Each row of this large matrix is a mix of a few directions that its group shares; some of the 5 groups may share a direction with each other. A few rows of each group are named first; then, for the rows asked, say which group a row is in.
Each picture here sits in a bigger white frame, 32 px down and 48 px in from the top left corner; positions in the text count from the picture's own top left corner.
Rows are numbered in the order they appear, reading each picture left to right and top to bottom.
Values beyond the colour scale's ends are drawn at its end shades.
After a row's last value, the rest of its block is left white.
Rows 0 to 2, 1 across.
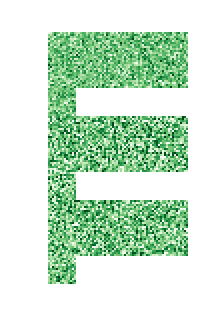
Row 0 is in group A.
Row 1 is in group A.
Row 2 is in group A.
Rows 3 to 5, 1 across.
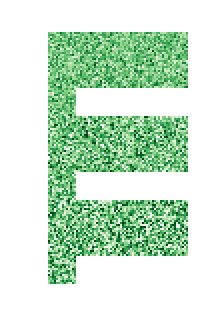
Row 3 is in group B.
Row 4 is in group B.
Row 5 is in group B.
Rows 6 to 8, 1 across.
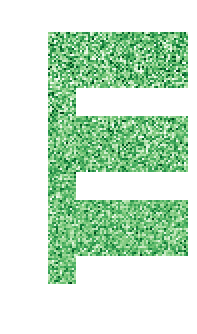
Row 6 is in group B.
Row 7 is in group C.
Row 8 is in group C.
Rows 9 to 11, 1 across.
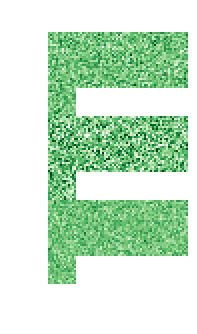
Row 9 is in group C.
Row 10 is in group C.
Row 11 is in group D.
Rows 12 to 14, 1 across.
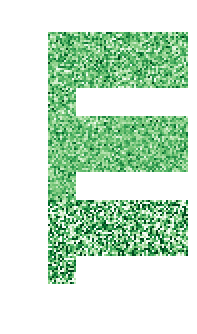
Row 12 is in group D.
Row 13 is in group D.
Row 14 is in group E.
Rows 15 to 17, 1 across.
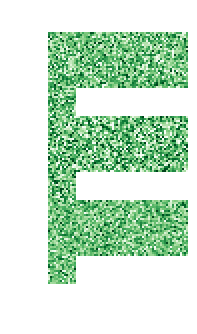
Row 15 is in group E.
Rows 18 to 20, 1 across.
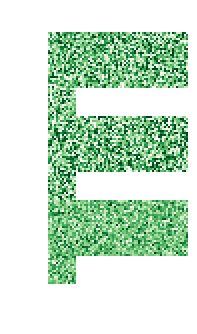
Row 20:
E
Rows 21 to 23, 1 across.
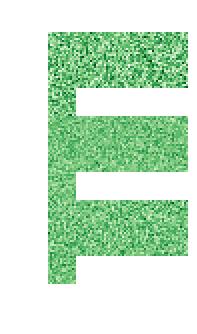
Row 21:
A
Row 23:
A
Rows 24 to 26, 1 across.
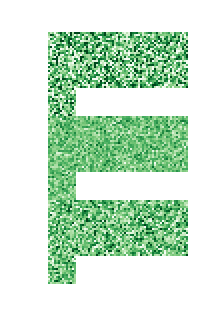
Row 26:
A
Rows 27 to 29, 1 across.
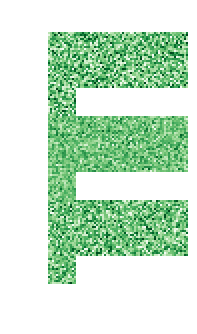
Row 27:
D
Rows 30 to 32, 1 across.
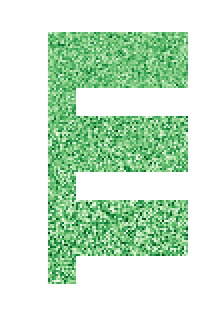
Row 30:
E
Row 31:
D
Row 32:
B
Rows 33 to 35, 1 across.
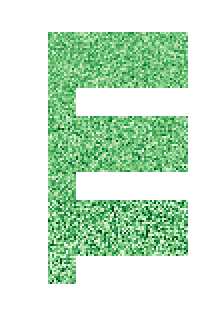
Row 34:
E
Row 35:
A
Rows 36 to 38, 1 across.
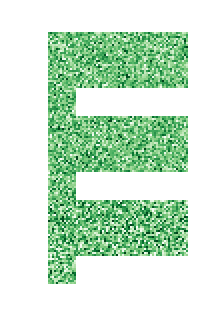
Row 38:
C
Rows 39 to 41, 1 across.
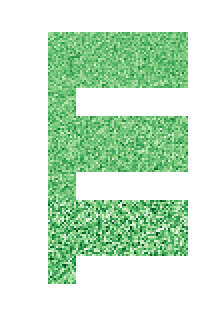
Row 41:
C
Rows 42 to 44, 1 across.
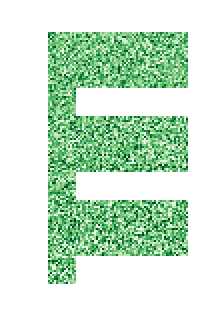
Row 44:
E
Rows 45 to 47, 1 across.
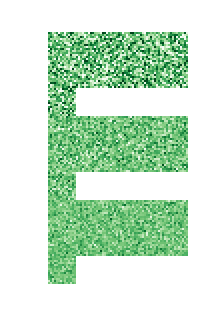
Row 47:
B
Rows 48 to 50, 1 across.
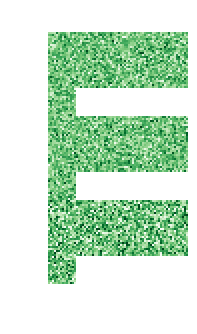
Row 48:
B
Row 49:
D
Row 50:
E
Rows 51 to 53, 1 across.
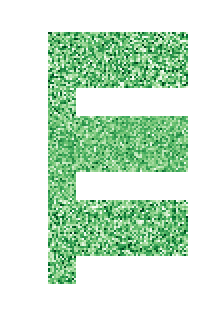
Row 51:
A
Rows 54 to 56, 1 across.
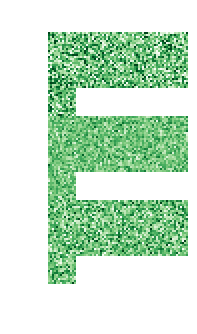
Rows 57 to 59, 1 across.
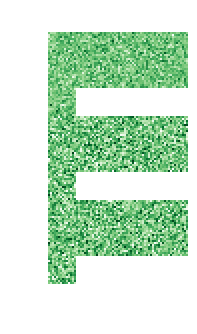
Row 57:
C
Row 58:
D
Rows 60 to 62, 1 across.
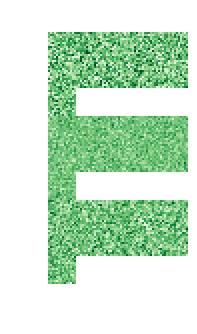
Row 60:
B
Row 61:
C
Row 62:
A
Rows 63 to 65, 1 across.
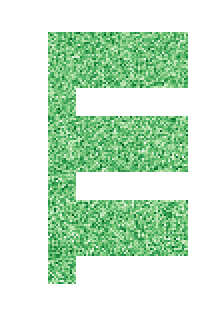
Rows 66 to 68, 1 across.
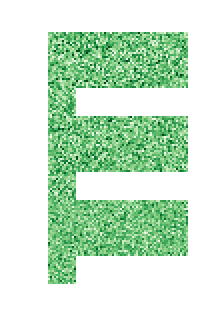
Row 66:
C
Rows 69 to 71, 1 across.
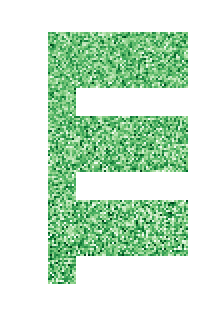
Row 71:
B
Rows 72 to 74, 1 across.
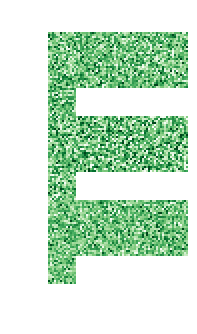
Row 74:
B
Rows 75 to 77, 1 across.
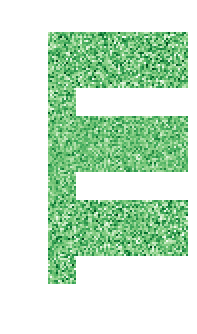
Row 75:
B
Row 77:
D
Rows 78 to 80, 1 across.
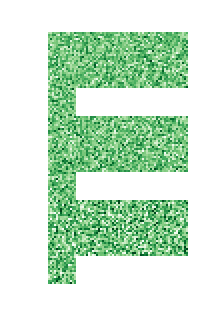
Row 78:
A
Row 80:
C
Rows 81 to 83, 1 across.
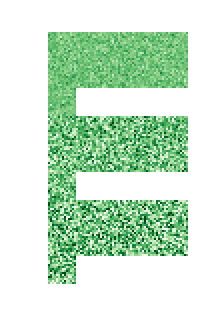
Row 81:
C
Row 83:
C
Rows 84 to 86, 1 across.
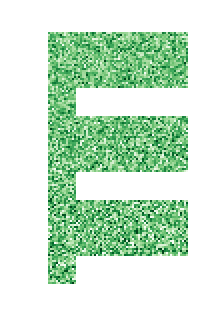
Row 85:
A
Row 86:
A
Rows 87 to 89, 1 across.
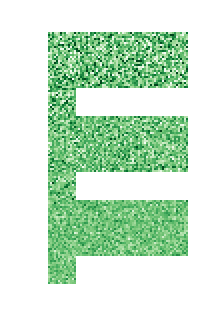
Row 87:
E
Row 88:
A
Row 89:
D
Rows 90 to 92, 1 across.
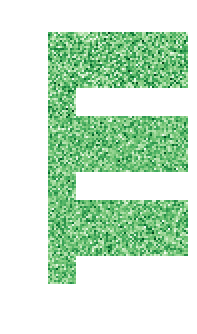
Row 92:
C
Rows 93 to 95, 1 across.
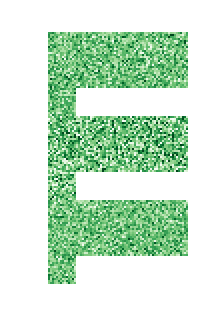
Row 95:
D
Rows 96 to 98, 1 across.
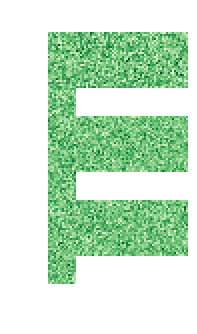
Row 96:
C
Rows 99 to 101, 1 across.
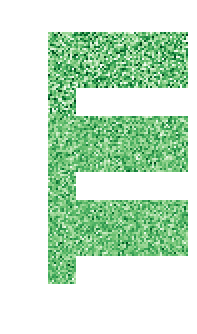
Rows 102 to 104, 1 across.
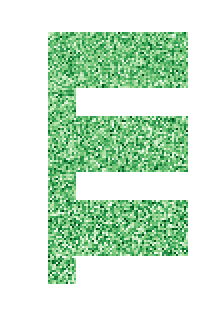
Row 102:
A
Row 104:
E
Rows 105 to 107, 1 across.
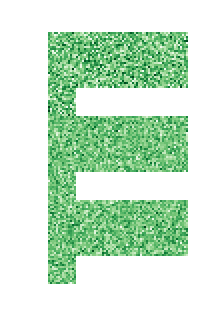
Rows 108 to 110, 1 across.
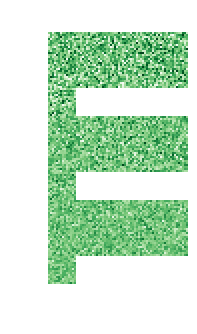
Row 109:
C
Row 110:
C
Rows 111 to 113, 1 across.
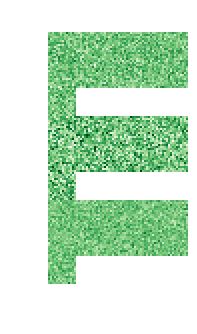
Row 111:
C
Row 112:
C
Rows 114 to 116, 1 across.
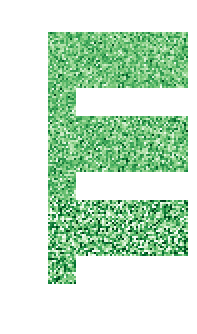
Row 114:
E
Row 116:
C
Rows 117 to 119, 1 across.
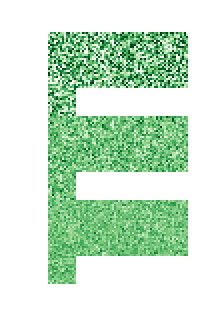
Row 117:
B
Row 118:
B
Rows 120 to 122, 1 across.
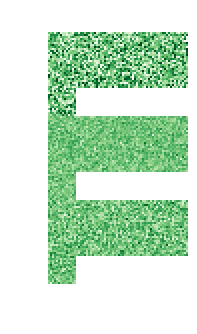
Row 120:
D
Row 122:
A
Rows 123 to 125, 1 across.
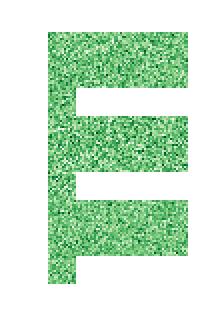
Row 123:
C
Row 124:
E
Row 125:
E
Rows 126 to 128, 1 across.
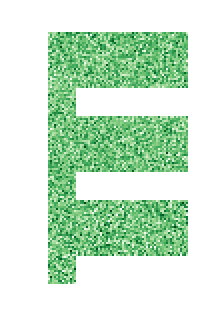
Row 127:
B
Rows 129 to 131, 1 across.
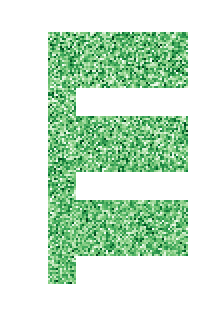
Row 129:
B
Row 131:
A
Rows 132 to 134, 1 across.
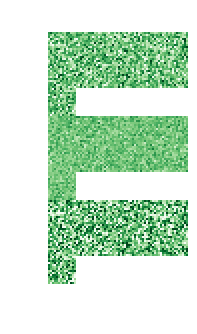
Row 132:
E
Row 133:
B
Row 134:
E
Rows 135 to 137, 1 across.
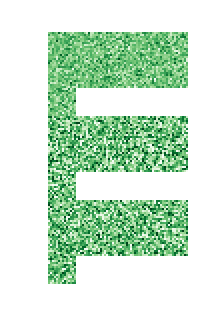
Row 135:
D
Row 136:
A
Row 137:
C
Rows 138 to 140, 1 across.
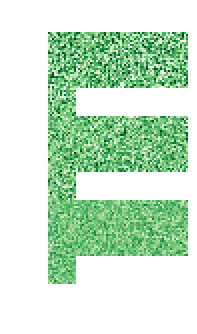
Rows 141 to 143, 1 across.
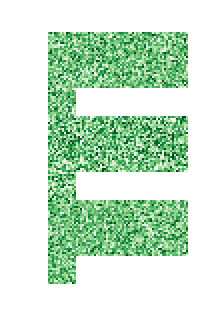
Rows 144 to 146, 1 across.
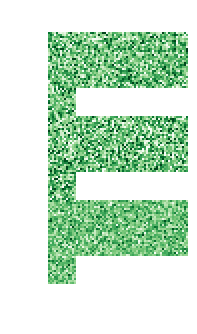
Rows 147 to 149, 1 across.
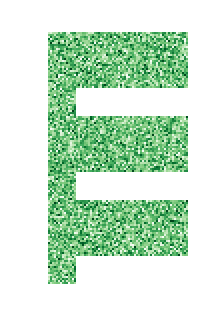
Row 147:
E
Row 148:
B
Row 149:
D
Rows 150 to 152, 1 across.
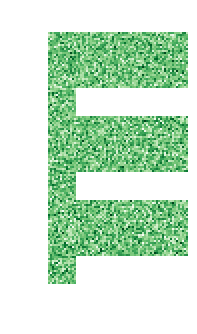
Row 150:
E
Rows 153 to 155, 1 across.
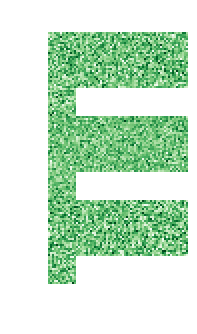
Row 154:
B
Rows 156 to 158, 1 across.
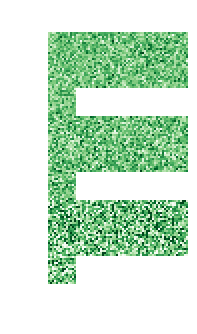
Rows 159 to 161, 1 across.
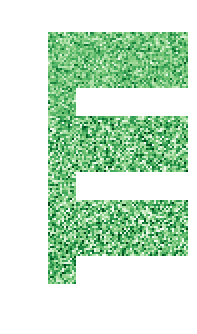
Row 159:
D
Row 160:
A
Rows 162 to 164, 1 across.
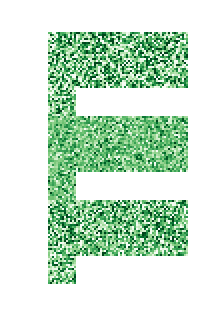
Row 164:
E
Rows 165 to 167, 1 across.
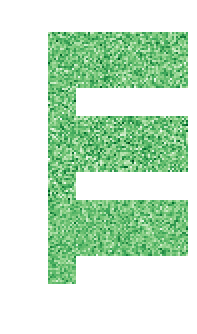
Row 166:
D
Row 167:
A
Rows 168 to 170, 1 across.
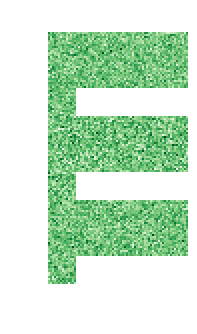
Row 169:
E
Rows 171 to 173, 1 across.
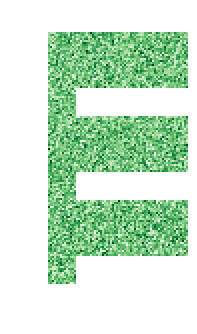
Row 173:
B
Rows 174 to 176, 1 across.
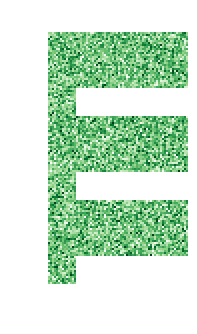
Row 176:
D
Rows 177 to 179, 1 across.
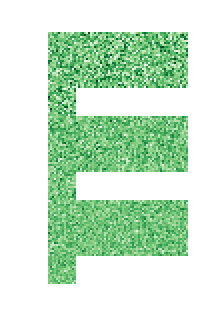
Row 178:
E
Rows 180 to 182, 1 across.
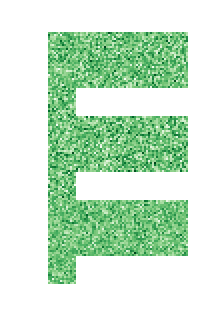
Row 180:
D
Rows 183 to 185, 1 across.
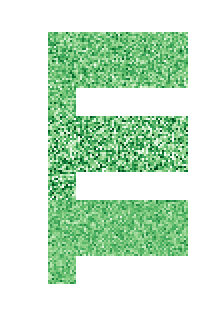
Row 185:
B
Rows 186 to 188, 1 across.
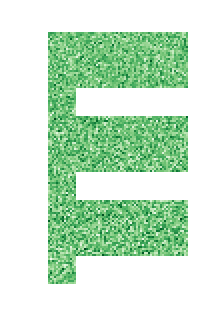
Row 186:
E
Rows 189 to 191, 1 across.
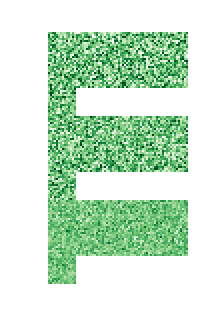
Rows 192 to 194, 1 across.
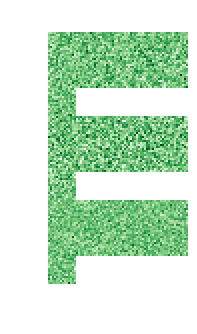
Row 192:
A
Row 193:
C
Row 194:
D
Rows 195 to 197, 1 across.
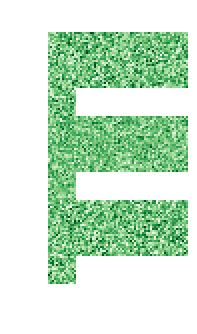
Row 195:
C
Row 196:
D
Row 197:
B
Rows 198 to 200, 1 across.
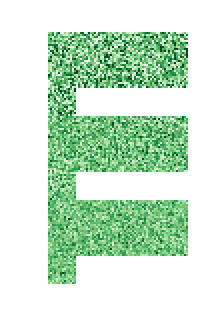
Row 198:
D
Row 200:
C
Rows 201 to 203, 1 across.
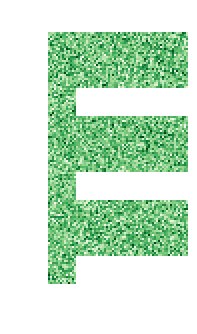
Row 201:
E
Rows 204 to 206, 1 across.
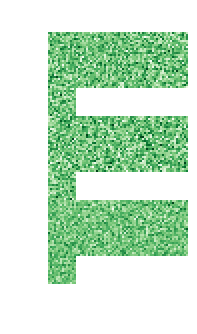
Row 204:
A
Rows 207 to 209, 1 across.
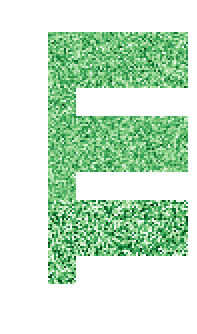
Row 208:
C
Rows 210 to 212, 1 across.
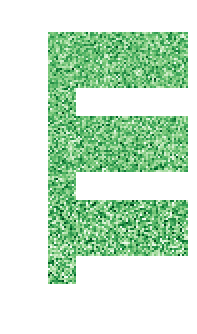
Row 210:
D
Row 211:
A
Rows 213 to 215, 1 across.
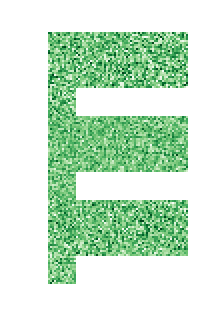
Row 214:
A
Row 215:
C
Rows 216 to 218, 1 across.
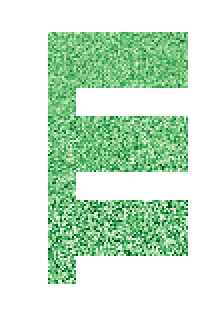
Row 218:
D
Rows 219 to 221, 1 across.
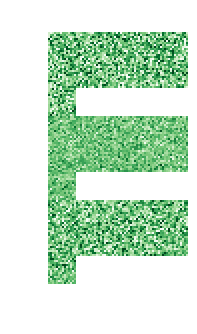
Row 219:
E
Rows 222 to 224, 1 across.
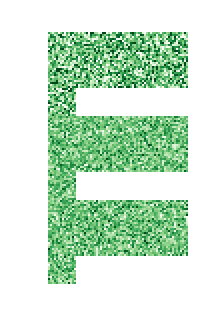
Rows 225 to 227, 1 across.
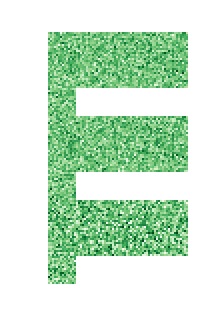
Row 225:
E
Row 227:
C
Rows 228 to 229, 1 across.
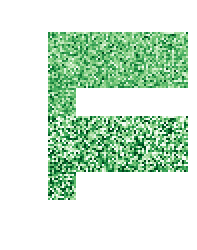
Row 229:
B
